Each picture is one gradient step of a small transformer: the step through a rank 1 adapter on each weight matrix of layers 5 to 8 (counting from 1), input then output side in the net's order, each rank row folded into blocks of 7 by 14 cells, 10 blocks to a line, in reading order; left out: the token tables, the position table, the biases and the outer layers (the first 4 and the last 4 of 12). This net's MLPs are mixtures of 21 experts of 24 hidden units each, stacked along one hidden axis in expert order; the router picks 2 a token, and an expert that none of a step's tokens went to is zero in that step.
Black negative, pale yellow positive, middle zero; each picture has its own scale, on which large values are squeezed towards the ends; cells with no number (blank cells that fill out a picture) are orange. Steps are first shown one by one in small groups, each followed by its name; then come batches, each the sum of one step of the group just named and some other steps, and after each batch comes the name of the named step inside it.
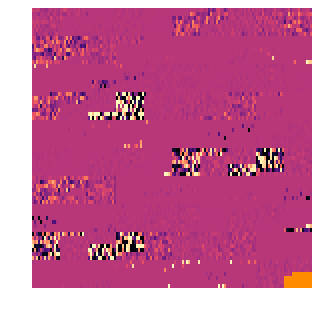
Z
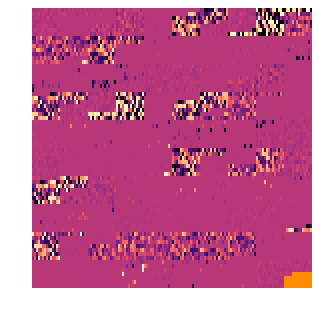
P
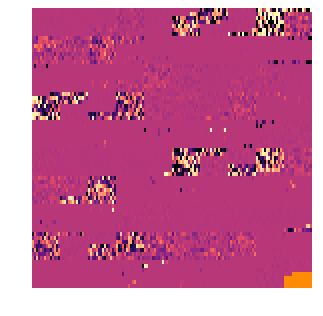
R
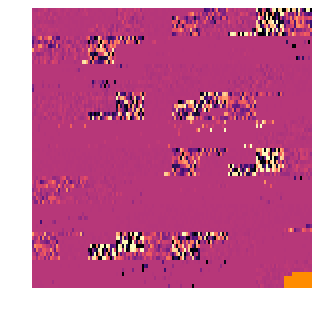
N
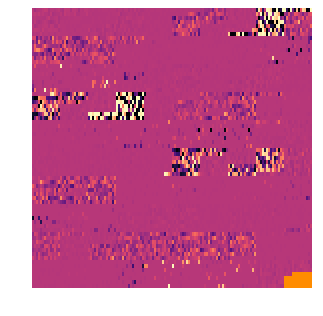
Z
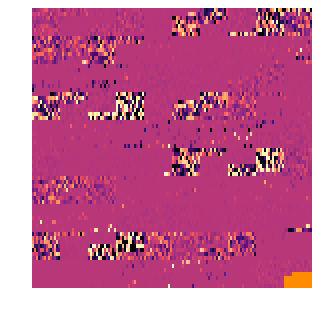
P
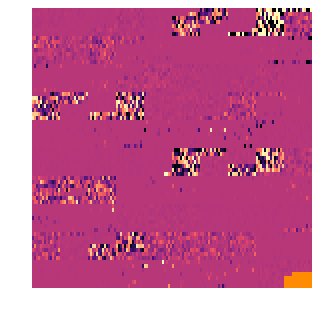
R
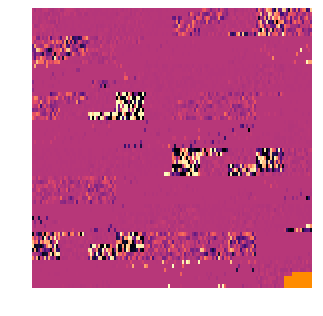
Z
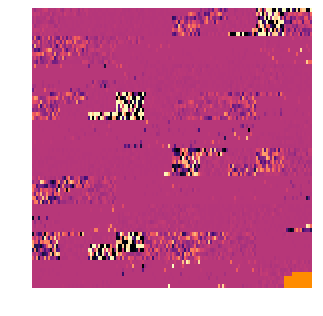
Z
